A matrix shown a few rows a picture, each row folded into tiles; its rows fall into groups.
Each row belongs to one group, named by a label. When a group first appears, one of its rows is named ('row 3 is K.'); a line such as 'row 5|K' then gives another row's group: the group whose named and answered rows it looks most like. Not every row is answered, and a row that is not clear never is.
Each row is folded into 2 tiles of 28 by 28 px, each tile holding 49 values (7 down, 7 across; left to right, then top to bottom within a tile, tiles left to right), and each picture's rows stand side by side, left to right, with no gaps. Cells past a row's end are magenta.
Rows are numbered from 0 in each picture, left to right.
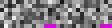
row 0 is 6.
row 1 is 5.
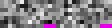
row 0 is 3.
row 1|6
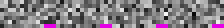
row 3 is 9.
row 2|9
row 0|3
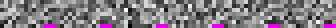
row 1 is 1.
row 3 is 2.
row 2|9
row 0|3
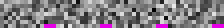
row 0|1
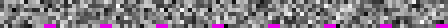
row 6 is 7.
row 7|3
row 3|5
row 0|9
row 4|7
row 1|6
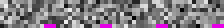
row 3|9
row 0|1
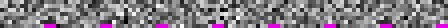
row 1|7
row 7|9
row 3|9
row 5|5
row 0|3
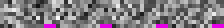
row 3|1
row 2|1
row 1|1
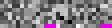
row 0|2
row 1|5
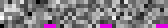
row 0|7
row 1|1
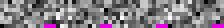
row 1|6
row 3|7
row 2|2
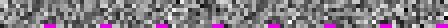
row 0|1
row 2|2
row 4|1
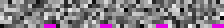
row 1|6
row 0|7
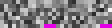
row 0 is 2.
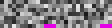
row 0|9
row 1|2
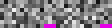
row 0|5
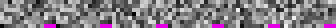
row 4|9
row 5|6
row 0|7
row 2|2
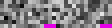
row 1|1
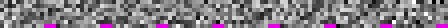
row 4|2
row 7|5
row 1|3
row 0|6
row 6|7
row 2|9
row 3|6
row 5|1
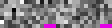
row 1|7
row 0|5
